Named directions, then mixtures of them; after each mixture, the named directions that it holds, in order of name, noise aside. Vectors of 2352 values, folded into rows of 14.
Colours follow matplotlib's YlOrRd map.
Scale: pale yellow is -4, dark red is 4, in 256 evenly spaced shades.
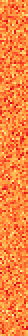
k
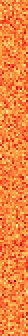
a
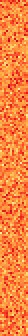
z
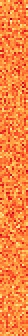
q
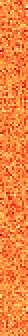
q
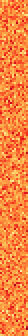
k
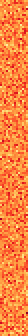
a, q, z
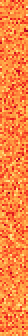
k, q, z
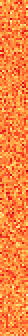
q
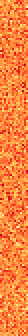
q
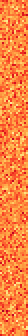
k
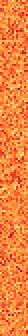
k, z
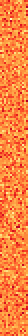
q
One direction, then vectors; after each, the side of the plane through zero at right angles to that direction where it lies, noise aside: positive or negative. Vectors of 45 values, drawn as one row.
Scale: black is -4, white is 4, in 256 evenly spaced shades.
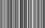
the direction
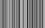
negative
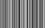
negative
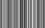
positive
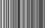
negative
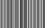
positive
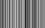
negative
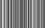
positive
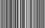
positive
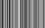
positive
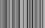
negative
